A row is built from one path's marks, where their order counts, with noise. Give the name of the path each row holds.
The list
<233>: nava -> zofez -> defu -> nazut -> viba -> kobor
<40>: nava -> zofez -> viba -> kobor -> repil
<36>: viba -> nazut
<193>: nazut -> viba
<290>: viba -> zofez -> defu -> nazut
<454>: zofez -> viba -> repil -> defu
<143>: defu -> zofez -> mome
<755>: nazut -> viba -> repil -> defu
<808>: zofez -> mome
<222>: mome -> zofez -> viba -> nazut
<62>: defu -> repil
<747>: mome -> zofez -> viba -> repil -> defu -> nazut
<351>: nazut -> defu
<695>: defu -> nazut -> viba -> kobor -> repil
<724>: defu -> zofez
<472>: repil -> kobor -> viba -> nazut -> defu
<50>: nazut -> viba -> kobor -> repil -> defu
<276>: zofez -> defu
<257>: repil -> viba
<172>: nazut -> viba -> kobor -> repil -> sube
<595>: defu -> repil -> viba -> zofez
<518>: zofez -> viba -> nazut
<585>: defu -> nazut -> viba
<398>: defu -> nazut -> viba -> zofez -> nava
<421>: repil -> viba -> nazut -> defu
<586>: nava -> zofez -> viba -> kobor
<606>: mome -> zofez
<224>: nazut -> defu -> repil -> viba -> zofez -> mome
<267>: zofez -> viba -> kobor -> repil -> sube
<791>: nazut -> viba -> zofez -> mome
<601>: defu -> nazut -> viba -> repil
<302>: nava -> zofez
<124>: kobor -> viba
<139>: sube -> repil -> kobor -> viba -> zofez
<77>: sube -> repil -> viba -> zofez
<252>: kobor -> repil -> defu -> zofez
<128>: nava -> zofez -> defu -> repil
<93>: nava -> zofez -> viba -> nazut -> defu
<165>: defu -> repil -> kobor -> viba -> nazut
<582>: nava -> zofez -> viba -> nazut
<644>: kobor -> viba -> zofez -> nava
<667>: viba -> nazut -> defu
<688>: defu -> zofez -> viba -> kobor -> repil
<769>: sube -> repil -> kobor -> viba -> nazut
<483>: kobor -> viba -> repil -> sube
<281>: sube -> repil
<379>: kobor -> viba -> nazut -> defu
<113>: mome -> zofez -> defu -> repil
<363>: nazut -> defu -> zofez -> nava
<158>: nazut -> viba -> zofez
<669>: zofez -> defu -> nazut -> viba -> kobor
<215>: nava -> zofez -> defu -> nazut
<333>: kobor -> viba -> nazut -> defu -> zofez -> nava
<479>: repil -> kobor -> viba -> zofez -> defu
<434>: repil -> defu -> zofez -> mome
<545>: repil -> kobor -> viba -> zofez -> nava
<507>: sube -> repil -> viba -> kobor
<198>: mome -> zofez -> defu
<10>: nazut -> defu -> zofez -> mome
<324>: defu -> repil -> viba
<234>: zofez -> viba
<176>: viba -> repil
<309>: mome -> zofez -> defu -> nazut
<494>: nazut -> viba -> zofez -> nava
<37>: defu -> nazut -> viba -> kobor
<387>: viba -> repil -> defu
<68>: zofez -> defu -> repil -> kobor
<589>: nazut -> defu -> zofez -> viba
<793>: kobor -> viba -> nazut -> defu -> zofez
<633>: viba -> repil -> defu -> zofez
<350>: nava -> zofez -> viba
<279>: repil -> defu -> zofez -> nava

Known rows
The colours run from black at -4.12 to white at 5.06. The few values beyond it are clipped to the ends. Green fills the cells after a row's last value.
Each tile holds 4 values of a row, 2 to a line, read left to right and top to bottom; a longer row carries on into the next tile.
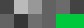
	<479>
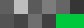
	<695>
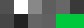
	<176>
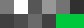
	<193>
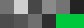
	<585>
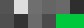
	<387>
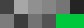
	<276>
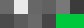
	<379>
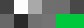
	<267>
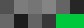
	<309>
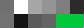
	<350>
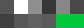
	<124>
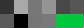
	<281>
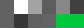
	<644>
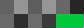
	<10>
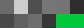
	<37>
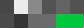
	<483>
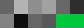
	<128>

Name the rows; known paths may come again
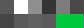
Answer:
<124>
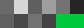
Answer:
<589>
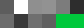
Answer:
<518>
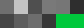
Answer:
<37>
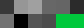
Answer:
<606>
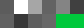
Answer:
<644>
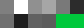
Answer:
<582>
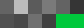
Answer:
<695>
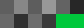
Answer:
<10>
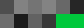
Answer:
<309>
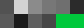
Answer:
<222>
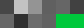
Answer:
<479>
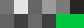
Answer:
<398>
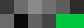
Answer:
<113>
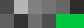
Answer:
<595>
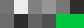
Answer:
<233>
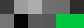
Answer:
<808>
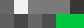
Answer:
<333>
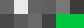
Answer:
<379>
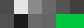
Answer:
<257>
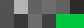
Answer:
<324>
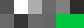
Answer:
<234>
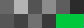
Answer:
<601>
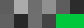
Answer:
<224>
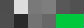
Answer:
<769>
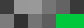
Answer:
<68>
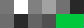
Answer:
<93>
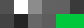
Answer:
<176>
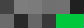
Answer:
<143>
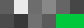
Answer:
<172>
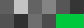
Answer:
<421>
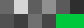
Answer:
<755>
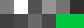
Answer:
<193>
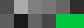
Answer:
<747>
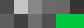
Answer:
<688>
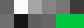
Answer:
<40>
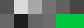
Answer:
<545>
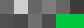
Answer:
<50>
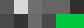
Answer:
<387>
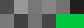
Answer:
<724>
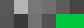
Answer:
<472>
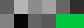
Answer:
<128>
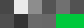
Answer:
<483>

